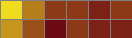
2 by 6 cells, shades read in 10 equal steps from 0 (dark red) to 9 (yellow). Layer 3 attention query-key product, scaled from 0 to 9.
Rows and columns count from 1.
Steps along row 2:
down down up down same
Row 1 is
9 5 2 2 1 2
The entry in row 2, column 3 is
0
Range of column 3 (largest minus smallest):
2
